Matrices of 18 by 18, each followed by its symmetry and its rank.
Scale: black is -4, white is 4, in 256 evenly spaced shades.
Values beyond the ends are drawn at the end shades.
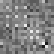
symmetric, rank three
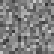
neither, full rank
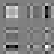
symmetric, rank one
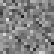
neither, full rank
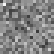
symmetric, full rank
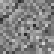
symmetric, full rank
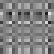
neither, rank one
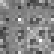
symmetric, rank three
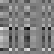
neither, rank one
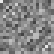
symmetric, full rank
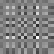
symmetric, rank one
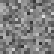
neither, full rank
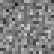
neither, full rank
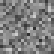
symmetric, full rank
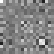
symmetric, rank three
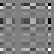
neither, rank one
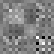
symmetric, rank three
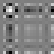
symmetric, rank one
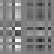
neither, rank one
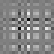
symmetric, rank one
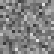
neither, full rank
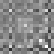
symmetric, rank three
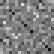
symmetric, full rank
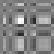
symmetric, rank one
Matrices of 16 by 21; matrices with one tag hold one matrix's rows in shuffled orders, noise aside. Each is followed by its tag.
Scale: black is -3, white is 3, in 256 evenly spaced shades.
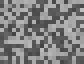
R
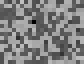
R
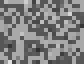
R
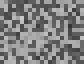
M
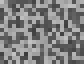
M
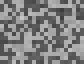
R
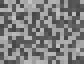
M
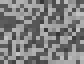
R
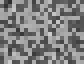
M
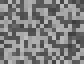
M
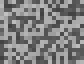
M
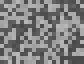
M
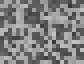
R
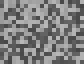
M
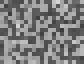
M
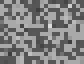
R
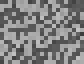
M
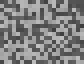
M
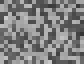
M
